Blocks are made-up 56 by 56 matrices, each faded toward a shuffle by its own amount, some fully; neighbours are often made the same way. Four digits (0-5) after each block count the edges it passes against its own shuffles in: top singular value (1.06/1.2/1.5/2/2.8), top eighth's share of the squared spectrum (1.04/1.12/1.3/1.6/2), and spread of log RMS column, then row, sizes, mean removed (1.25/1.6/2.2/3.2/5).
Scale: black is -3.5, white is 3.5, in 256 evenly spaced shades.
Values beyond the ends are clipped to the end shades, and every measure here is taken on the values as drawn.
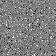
0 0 0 0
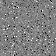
1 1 1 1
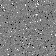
0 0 0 0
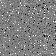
2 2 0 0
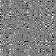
4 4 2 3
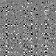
4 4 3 2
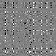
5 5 3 3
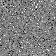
2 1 0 0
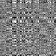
5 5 3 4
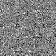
3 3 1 1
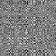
4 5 3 3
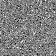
1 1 0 0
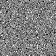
2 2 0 0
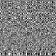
4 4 2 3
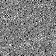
2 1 0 0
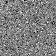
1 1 0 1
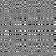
5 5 3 4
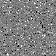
3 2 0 1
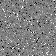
0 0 0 0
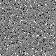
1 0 0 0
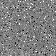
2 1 0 0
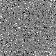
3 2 1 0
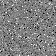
0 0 0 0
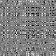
4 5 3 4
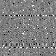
4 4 1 2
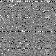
4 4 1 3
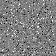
2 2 0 0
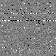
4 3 0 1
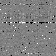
4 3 0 1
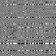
5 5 1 3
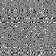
4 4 1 3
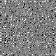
3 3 2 2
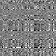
4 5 2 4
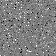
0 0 0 0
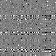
4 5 2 3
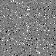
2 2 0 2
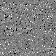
1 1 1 1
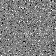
0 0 0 0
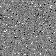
0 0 0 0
